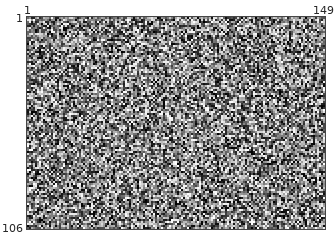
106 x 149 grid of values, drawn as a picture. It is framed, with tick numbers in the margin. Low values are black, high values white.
The histogram is flat. On average the colour sits 50% of the way up the scale. Fine speckle covers the field. No regular stripes run through it. No seam splits the table.
